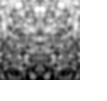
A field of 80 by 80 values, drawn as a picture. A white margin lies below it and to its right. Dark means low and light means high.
Slope: up to the top. Grain: blotchy. Mirror symmetry: left to right. Lone odd cells: none.
